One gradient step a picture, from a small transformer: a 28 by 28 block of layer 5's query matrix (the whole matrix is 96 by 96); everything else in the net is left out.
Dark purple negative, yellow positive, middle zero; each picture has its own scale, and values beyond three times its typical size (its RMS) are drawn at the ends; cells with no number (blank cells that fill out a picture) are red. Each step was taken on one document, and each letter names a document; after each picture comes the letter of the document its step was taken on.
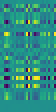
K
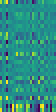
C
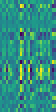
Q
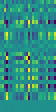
K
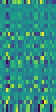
C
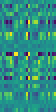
K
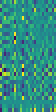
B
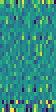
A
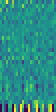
A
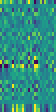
A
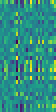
Q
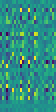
A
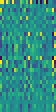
A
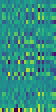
Q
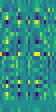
K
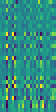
C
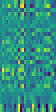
Q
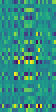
Q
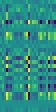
K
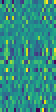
A
